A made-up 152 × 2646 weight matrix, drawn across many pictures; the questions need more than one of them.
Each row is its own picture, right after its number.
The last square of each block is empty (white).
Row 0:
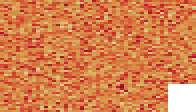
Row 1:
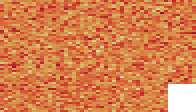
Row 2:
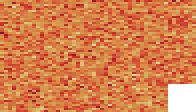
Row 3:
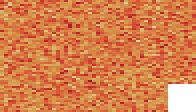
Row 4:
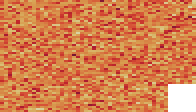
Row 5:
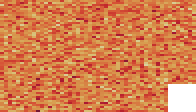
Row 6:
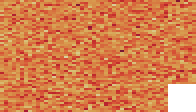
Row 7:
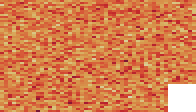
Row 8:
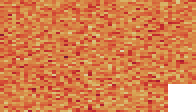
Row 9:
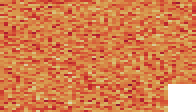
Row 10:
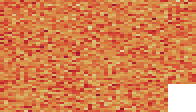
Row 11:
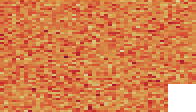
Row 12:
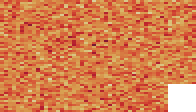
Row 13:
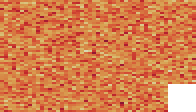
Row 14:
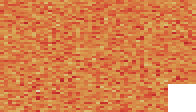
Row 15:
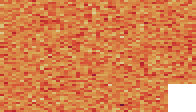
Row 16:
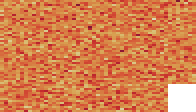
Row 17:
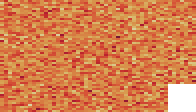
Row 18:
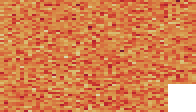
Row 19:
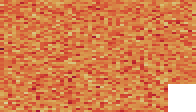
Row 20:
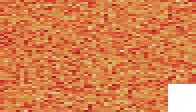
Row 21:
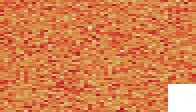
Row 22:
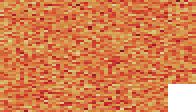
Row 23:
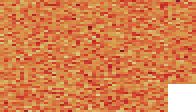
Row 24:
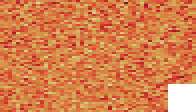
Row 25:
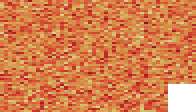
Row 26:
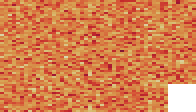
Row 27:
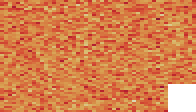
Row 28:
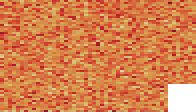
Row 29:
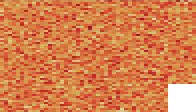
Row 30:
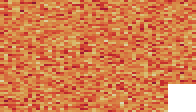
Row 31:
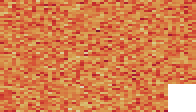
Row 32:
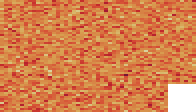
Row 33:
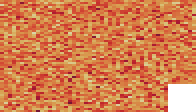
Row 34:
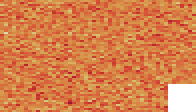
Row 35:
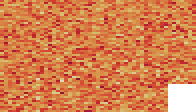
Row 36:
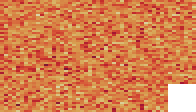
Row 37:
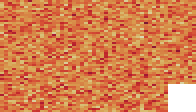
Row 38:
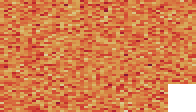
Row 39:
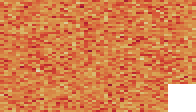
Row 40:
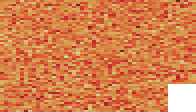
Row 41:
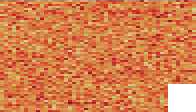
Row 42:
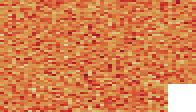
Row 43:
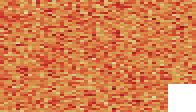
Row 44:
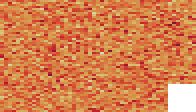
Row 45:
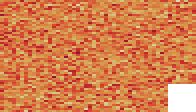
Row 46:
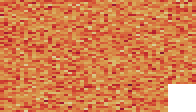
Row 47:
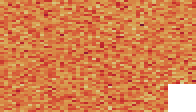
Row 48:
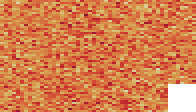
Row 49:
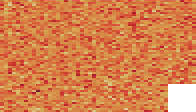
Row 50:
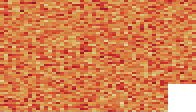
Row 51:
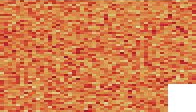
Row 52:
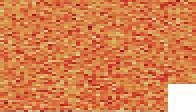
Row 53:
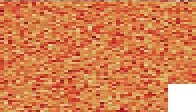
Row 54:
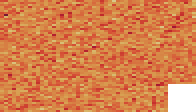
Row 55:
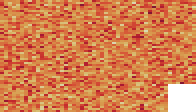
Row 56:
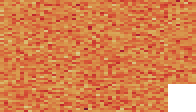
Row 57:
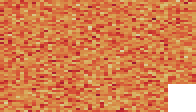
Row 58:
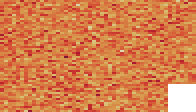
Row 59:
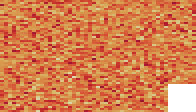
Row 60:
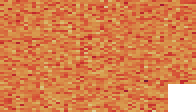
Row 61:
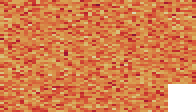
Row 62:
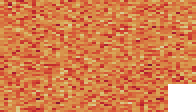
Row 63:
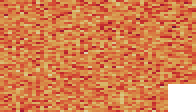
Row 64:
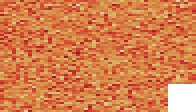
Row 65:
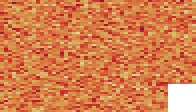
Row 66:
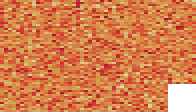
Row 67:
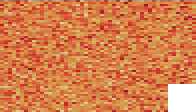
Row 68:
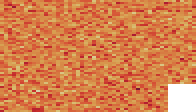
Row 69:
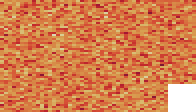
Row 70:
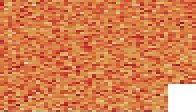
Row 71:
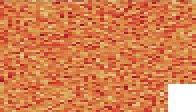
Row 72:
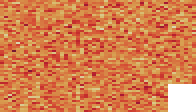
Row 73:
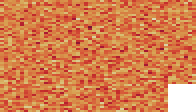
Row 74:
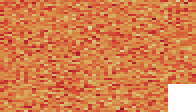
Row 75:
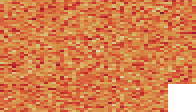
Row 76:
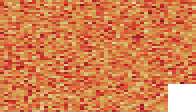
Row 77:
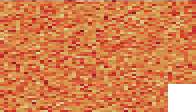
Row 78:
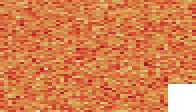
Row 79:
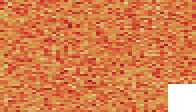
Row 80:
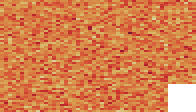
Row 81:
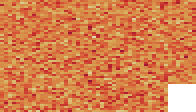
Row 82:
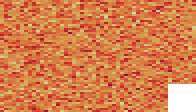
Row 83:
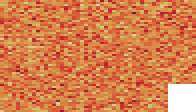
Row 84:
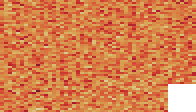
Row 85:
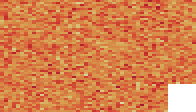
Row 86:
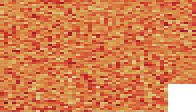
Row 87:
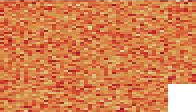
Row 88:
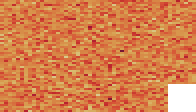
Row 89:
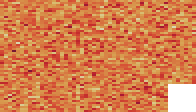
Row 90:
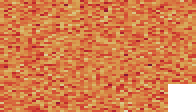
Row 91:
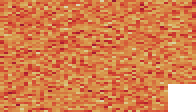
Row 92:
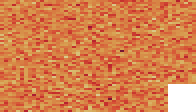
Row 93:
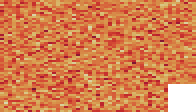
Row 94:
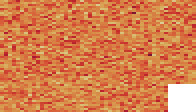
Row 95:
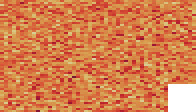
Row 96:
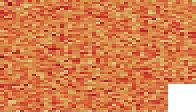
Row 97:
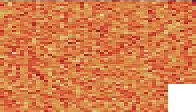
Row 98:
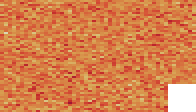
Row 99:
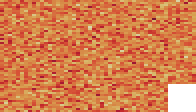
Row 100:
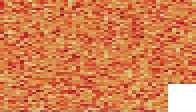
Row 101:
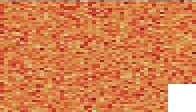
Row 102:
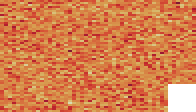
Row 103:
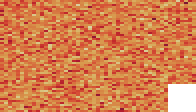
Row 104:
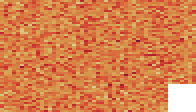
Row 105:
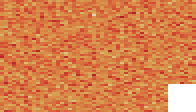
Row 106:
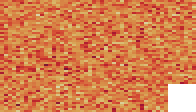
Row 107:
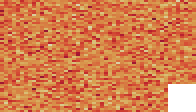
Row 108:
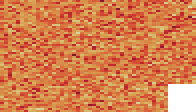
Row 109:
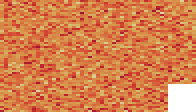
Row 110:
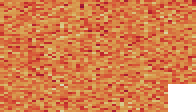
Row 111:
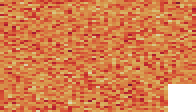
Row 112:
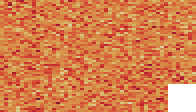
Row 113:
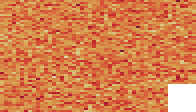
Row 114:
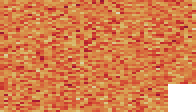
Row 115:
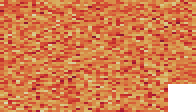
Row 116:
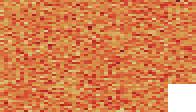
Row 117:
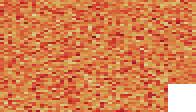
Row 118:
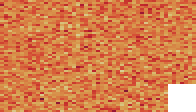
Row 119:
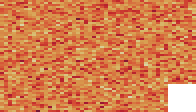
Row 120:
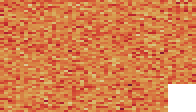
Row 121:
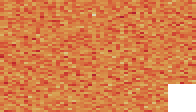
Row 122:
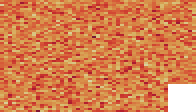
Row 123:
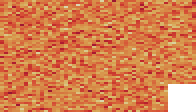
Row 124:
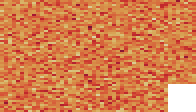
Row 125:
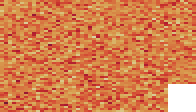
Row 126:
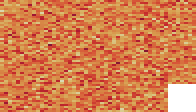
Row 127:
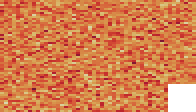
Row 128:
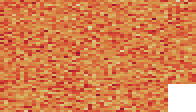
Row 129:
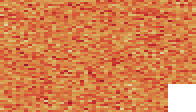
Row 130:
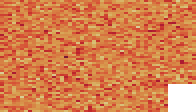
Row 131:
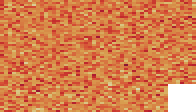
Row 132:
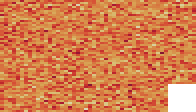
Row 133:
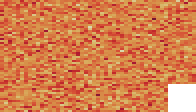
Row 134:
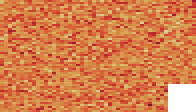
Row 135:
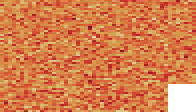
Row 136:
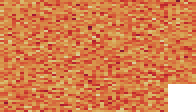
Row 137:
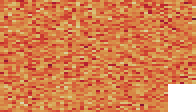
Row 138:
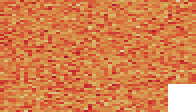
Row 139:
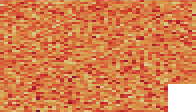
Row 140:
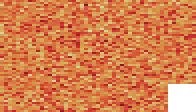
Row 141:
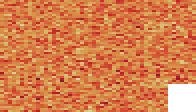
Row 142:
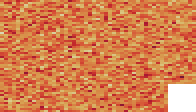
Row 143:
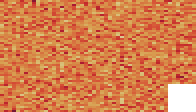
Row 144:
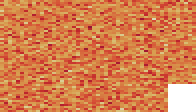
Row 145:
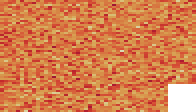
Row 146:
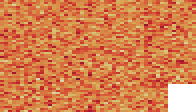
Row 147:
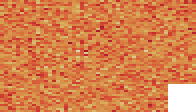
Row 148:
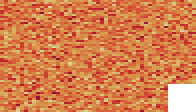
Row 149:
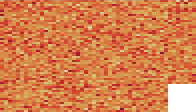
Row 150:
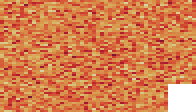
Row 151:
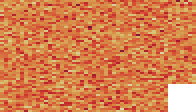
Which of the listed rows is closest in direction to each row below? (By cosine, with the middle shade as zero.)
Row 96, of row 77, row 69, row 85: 85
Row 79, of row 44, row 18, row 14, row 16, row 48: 48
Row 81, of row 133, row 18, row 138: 18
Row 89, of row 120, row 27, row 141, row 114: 114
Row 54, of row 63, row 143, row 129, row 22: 63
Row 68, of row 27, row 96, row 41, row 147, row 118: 27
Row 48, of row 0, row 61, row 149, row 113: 61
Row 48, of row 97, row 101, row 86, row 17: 17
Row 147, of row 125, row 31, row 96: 31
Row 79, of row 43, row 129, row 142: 129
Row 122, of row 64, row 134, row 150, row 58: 58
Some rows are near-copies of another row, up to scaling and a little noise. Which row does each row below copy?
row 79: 3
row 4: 108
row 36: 106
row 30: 50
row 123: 91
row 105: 121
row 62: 112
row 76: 55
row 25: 37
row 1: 75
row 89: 72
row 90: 38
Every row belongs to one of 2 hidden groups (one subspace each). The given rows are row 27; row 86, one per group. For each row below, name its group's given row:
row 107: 86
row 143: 27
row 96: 27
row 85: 27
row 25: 27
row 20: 86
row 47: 27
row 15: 27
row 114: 27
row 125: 86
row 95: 86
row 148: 86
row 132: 86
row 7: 86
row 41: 86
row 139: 86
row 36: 27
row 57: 86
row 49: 27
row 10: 86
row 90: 27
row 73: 86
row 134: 27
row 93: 86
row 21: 86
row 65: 27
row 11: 86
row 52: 86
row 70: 27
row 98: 86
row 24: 27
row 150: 27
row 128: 86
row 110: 27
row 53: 86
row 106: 27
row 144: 86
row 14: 86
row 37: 27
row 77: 27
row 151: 86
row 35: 86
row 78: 86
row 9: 86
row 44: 27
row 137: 27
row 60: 27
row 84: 27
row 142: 27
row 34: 86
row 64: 86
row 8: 86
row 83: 27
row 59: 86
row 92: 86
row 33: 86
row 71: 27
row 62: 27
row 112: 27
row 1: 27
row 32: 27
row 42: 86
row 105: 27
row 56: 86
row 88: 86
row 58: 86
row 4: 27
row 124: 86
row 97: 27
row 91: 27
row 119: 86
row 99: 86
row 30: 27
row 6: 86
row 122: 86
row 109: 27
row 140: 27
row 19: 86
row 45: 86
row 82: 27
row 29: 86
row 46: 86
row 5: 86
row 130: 86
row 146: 86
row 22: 86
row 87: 86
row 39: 27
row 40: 86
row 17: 27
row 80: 86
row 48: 27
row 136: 86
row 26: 86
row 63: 27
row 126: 86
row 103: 86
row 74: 86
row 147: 27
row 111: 86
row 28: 27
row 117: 86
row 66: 27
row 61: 27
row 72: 27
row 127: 86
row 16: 86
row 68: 27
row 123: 27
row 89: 27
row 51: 86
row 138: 86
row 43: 27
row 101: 27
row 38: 27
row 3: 27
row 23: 86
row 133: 86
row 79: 27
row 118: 27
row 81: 86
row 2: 27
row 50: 27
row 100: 27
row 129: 86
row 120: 86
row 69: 27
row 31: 27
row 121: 27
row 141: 86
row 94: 27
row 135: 86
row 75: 27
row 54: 27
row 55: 27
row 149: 86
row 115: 86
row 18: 86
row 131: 27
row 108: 27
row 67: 27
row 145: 86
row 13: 27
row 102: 86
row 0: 27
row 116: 86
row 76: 27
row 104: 27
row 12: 27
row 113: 86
